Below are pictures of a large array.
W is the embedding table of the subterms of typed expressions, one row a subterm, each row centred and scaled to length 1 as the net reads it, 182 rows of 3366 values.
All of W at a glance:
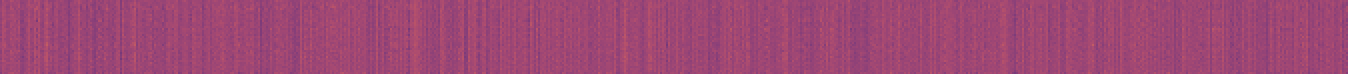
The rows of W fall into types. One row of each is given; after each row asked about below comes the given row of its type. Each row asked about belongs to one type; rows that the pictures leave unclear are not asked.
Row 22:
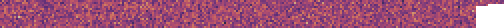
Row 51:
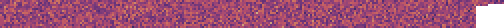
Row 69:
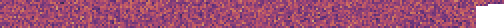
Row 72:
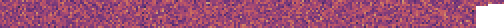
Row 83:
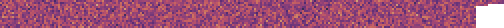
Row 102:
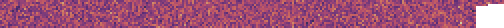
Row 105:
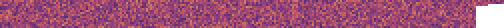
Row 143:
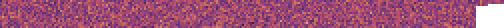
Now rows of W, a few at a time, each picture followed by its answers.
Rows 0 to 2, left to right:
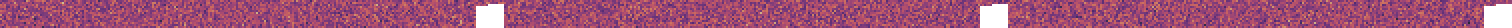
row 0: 102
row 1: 51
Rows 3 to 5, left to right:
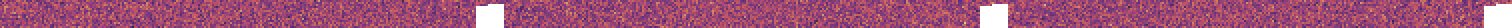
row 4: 102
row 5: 102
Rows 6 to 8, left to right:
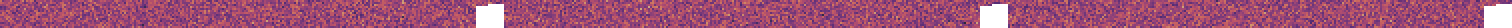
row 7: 69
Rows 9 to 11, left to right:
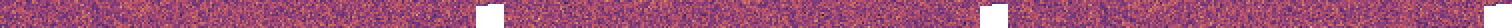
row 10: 69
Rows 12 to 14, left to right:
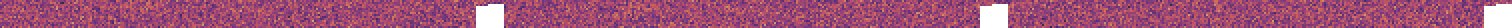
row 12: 69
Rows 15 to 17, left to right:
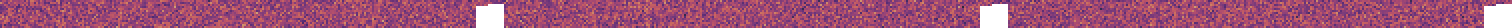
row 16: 22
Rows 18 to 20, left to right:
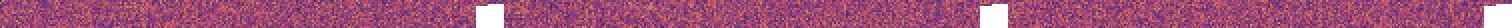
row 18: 22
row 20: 83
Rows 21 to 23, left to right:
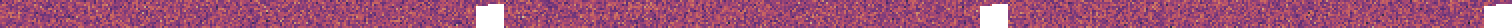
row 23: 83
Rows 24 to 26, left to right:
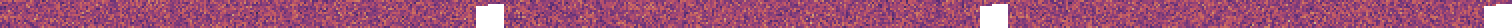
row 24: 105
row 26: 143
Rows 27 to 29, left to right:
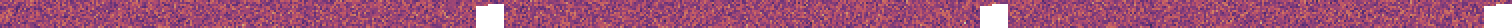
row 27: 105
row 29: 83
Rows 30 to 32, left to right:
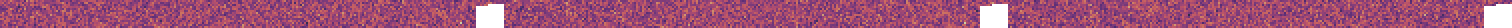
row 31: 102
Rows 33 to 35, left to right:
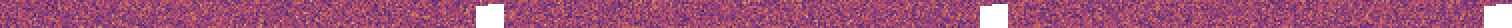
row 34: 105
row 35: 51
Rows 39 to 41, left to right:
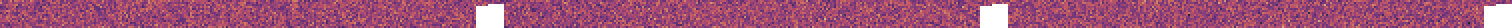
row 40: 72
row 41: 105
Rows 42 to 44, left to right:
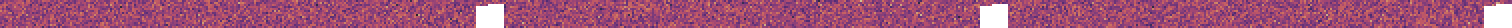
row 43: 22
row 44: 83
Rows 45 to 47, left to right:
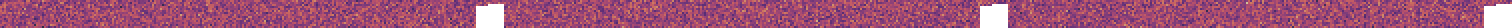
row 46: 69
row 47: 72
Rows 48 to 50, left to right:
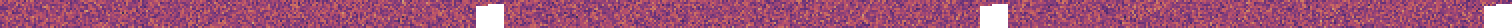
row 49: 51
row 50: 51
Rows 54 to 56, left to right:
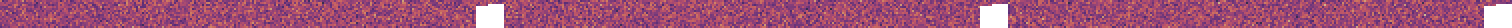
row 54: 72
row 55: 83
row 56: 143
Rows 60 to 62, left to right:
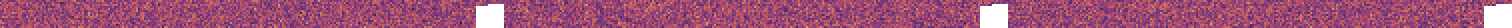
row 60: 83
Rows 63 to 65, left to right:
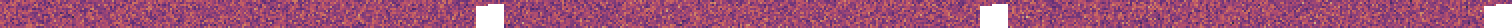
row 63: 51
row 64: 72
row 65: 22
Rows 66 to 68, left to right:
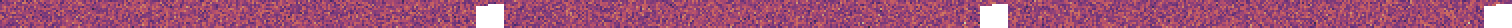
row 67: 102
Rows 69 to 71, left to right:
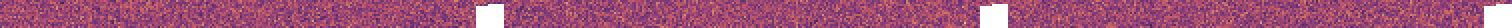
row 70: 102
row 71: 83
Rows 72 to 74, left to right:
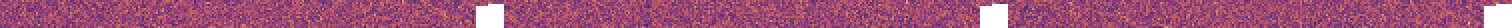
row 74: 102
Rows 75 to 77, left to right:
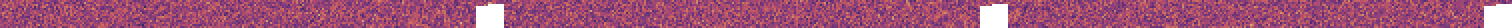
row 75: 83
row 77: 105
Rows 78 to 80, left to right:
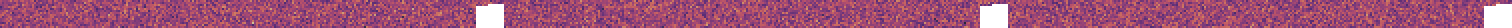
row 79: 69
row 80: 143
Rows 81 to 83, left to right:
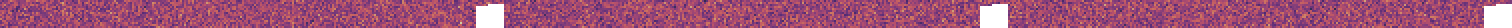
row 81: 102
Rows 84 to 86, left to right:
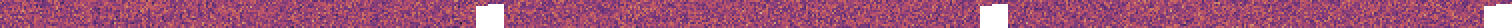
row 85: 51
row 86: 72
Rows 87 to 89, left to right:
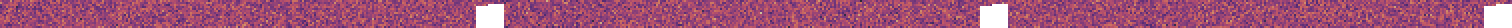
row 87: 51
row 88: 72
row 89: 143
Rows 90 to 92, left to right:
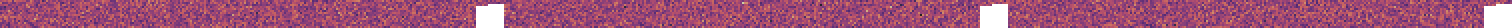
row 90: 105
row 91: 102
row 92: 143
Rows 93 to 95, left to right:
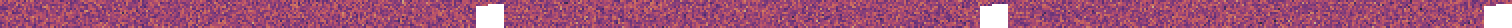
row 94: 69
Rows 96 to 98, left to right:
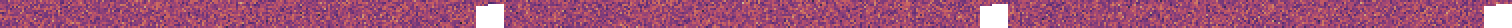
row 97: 72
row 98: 22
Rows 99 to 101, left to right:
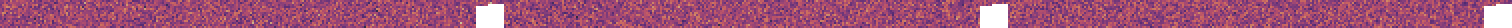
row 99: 83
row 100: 72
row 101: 83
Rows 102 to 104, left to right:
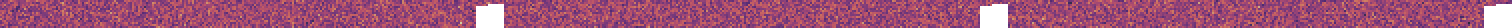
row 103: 22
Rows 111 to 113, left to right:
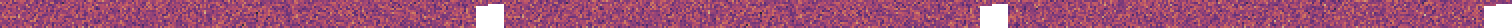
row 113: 105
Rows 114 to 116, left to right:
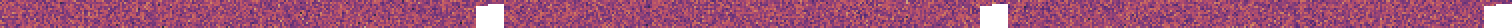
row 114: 83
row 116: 51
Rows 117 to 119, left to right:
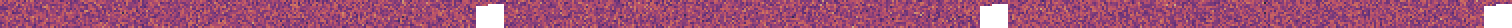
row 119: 69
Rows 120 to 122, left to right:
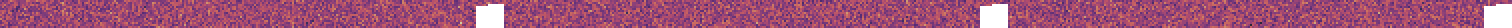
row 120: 102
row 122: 143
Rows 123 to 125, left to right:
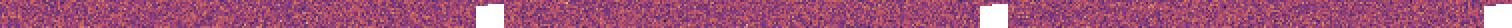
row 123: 143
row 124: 51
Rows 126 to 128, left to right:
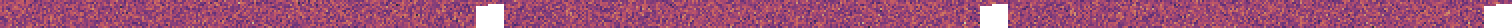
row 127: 102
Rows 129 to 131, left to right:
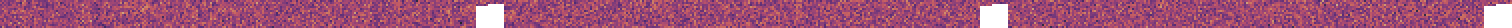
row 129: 22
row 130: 105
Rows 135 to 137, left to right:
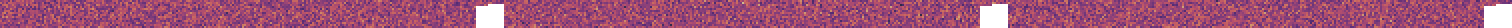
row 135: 83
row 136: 69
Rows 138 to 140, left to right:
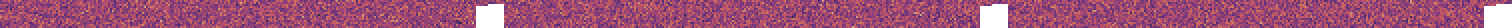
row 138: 105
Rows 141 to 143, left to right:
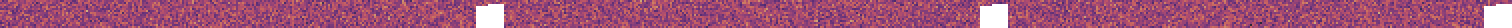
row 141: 102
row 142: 69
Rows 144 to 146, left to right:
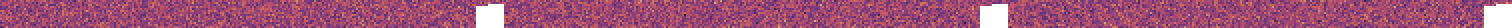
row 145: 105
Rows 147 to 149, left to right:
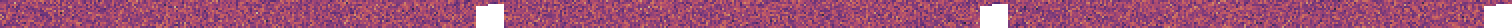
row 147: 102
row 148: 69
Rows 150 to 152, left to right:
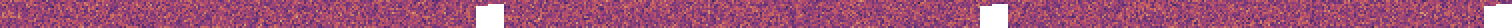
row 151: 69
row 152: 105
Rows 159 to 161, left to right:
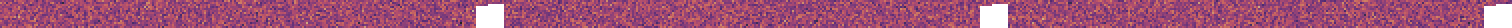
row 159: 69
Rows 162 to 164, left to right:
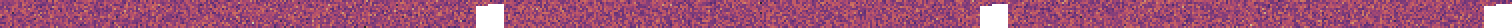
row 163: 69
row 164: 51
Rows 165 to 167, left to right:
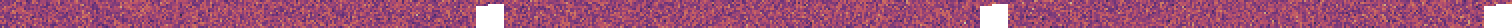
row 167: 102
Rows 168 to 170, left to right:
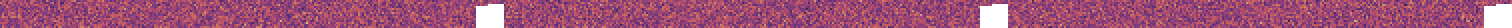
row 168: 143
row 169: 83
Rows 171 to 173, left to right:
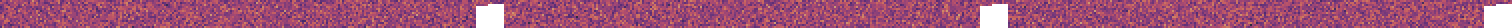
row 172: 105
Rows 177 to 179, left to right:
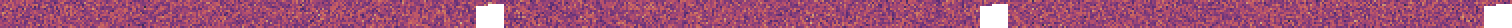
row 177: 83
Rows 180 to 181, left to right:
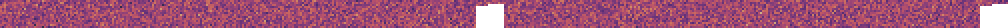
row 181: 51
